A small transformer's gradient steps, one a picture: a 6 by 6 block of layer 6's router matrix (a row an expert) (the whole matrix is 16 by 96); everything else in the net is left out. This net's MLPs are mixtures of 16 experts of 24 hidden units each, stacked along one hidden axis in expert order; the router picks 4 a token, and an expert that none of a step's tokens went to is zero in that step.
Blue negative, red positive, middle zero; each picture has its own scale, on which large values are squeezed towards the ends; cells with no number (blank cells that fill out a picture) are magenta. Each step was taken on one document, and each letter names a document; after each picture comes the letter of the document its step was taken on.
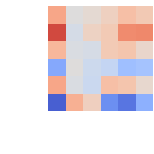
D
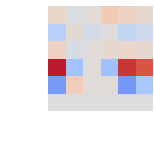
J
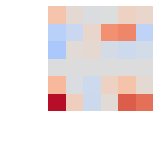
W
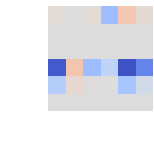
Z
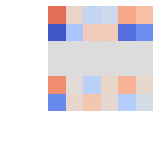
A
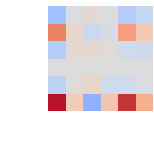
W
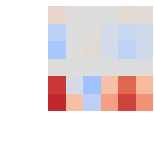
A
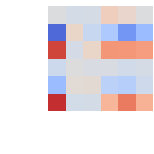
D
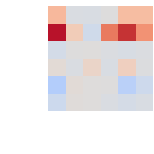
D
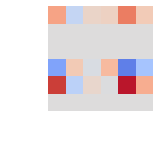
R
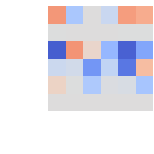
Z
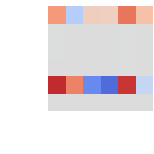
R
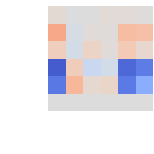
J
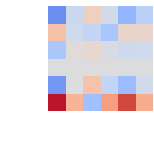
W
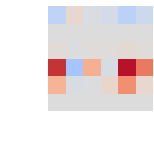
Z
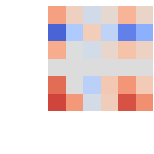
A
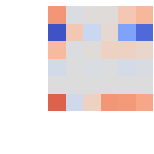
D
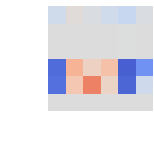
R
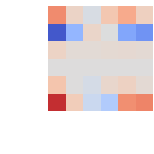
W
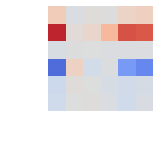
D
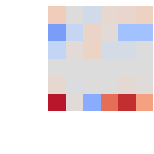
A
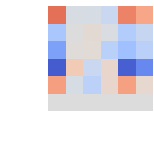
J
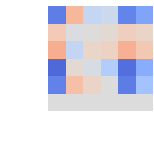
Z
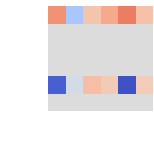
R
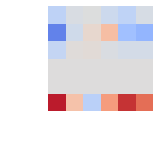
A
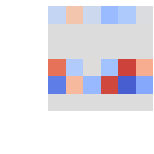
R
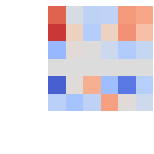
W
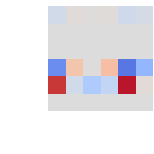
R
